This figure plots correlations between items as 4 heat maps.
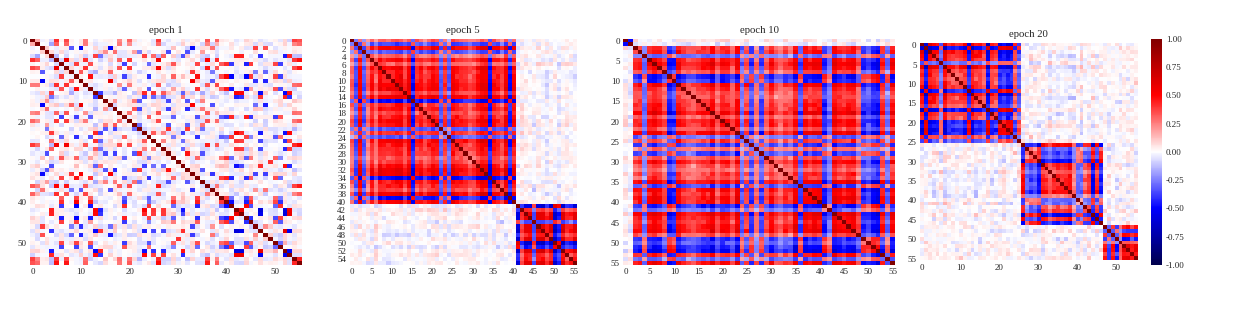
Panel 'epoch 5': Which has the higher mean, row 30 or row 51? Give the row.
30
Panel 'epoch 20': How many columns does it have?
56
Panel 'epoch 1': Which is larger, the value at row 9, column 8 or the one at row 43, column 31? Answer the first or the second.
the first
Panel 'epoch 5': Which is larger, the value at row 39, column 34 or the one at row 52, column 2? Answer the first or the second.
the first
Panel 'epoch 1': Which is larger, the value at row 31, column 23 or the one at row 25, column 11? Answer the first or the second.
the second
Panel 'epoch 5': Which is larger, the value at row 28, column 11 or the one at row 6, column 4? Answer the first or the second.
the first
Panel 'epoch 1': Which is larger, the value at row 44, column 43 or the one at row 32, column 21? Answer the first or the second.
the first
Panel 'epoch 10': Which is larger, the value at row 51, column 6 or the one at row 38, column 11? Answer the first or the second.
the second
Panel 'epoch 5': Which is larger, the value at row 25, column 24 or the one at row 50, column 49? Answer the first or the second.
the first
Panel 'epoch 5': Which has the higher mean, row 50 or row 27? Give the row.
27
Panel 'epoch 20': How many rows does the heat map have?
56
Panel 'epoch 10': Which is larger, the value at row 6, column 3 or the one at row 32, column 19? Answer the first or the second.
the first
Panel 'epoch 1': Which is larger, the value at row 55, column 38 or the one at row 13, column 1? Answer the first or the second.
the first
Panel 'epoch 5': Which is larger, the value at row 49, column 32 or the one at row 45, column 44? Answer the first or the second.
the first
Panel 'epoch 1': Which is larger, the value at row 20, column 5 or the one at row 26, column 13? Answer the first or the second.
the first
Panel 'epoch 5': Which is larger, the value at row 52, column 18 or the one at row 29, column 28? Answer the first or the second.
the second
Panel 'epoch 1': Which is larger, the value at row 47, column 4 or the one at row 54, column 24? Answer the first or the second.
the second
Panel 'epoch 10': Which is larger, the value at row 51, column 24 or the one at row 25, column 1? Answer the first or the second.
the first
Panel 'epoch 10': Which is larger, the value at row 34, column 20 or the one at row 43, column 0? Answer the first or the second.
the first
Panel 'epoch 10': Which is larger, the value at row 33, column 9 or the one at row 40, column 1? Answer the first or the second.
the second
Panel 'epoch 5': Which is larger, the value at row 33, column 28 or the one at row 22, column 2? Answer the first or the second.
the first
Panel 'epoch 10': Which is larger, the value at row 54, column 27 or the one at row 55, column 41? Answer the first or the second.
the first
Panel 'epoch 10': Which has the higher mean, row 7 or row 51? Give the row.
7
